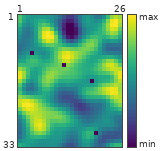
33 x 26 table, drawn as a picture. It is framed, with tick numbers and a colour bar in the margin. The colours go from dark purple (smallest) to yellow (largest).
There are four isolated cells, each far lower than the cells round it. No regular stripes run through it. No single row or column stands out from its neighbours. There is no overall slope.
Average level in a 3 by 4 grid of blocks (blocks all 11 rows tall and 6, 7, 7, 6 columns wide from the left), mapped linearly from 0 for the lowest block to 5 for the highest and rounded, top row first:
1 2 1 3 / 3 3 2 5 / 4 3 0 0
